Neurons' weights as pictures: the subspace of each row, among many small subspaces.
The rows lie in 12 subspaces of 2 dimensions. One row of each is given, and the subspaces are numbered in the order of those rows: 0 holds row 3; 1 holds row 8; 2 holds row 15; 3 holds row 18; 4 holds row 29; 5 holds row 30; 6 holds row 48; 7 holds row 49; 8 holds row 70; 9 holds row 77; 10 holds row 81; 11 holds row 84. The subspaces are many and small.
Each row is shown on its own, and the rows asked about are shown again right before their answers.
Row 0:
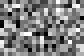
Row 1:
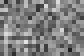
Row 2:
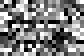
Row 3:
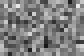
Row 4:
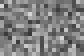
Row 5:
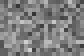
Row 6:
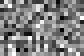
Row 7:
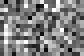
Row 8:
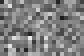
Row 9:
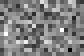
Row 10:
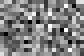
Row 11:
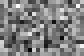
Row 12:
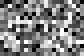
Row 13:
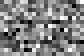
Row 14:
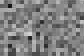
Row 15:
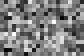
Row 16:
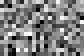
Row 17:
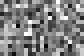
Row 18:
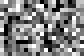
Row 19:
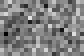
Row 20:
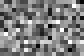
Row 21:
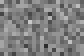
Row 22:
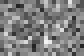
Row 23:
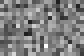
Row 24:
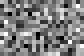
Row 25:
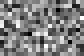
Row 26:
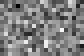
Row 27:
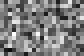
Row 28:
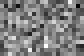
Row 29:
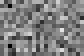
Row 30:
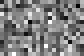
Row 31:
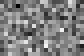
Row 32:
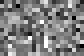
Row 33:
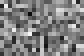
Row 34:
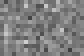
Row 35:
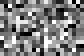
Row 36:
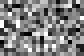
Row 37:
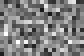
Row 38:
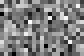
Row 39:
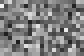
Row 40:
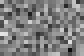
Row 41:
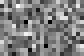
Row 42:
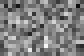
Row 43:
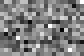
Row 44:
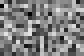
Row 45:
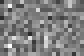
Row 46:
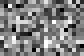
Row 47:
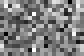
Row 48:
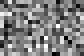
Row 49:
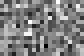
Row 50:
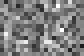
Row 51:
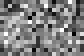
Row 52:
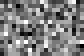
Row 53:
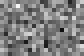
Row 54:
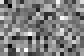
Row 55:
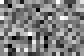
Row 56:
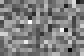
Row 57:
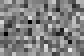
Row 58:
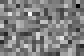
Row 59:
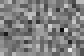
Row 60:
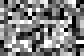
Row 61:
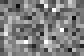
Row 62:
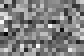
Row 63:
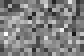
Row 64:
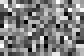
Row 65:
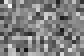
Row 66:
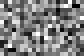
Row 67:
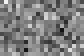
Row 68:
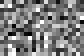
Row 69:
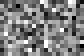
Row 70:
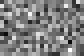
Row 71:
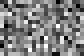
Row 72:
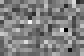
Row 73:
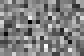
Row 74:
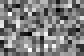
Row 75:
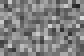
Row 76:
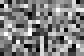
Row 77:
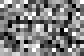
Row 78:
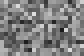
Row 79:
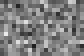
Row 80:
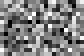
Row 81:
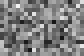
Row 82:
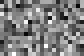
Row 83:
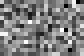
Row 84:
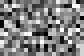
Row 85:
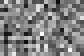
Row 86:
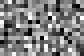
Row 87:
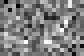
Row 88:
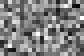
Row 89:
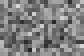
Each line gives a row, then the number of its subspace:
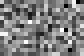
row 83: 8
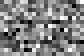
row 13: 11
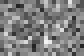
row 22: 4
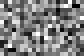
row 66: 2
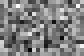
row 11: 10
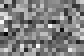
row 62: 2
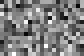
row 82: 5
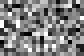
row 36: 11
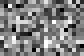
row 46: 9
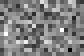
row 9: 7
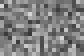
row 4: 9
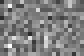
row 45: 1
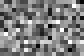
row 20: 11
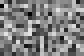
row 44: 9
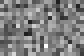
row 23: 7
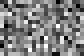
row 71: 6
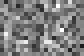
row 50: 4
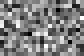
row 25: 11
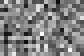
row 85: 3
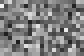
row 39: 9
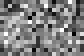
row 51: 6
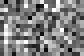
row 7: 3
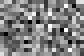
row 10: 10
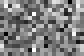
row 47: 6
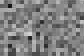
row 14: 4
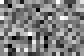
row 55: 1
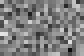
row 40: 8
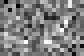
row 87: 1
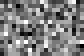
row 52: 5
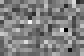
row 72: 8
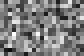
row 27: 2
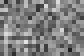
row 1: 3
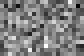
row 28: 0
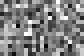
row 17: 7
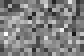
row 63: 6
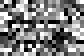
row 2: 2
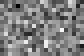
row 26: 7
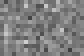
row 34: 3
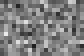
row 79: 5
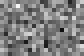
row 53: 7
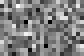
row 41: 5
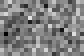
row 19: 6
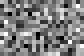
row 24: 8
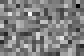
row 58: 8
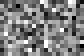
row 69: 7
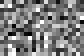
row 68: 4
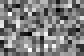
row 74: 11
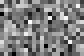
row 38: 5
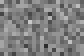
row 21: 5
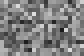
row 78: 10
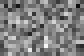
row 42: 0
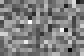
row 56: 8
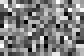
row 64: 6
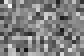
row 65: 1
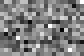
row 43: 11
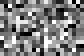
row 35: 9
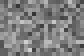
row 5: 10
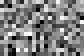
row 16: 4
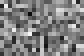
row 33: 9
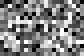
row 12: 9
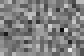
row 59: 10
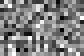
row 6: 4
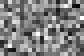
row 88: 2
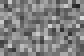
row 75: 2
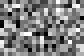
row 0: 11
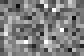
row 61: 3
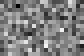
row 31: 7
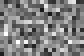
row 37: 5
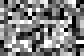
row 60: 8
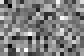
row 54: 1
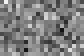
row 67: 1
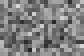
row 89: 10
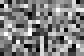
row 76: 9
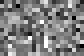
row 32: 3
